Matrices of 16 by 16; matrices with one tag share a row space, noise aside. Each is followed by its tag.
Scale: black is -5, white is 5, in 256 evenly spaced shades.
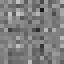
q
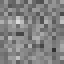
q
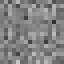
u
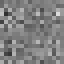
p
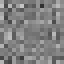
p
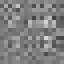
u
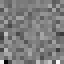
p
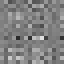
q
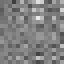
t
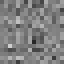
q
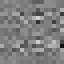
t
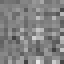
t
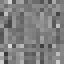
p
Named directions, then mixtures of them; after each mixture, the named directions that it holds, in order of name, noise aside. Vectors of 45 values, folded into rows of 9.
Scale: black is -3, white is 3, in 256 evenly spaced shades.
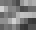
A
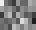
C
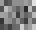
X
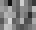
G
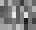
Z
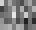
Z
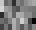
A, C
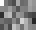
C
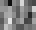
G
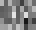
Z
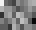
A, C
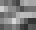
A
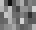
C, G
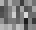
Z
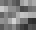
A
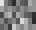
C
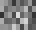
C, X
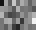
C, Z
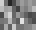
C, G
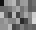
C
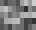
A, X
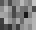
X, Z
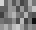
C, Z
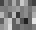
C, G
